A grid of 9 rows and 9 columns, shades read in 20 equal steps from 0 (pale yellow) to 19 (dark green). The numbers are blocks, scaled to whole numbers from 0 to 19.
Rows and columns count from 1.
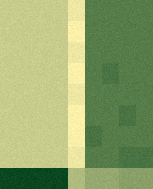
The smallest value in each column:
4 4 4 4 0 8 8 9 9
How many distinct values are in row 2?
3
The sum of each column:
51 51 51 51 10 113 113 115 114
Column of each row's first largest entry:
6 6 6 7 6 8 6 8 1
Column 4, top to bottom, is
4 4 4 4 4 4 4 4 19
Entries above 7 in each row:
4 4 4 4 4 4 4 4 8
